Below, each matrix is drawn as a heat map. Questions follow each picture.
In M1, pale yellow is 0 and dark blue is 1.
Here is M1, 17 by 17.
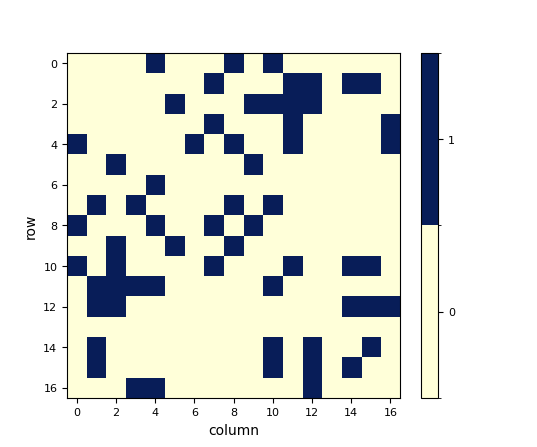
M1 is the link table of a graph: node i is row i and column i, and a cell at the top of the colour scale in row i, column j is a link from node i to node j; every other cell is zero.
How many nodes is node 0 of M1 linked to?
3
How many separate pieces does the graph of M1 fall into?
2
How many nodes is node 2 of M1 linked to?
5
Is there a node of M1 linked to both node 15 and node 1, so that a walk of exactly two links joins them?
yes
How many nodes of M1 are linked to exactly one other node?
1
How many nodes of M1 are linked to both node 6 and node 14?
0
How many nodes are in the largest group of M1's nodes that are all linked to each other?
4
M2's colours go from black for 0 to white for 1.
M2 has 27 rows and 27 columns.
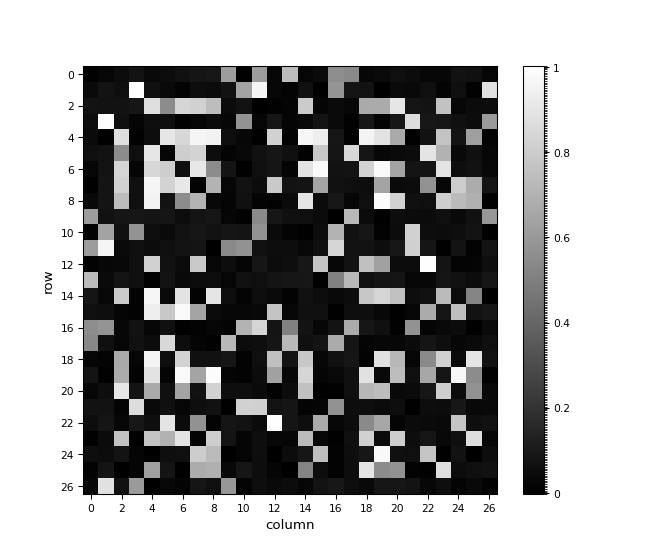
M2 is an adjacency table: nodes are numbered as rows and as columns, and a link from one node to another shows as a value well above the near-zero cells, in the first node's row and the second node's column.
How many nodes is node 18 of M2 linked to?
10
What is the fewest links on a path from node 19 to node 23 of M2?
2
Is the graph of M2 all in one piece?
yes
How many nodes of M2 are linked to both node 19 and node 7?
8
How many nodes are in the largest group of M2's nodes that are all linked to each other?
7
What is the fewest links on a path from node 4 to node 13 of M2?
3
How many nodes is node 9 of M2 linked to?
4
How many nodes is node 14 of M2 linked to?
9
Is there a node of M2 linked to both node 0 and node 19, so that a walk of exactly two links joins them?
no
